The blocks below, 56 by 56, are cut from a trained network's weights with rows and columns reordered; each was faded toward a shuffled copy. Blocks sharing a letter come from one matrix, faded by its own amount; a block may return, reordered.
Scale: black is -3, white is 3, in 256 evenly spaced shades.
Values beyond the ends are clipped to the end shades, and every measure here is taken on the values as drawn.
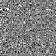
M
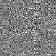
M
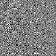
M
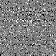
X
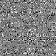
X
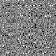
M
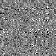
M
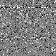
X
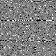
X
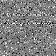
X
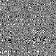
M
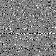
X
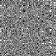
M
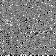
X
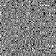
M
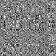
M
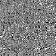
M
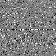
X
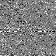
X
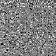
X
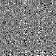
M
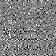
X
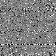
X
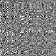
M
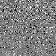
X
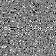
X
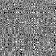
M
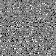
X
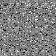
X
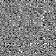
M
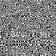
X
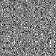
M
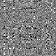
M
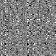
M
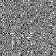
M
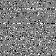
X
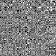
M
